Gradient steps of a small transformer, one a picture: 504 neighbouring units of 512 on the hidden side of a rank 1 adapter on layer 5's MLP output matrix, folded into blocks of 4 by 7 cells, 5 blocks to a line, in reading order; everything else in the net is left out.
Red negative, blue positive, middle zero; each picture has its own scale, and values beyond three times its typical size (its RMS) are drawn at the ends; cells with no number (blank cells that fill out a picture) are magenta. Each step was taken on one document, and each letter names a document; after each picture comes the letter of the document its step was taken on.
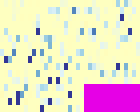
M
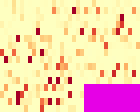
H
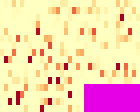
M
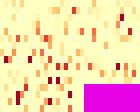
H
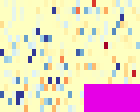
H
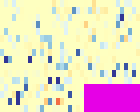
M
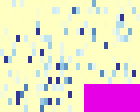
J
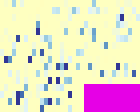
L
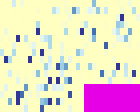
J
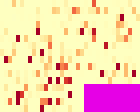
J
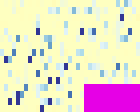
M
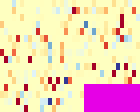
J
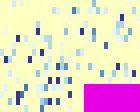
J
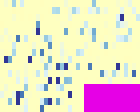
L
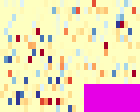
H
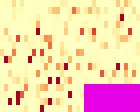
M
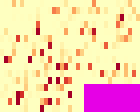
L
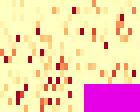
H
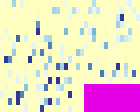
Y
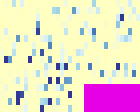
Y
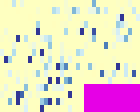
J
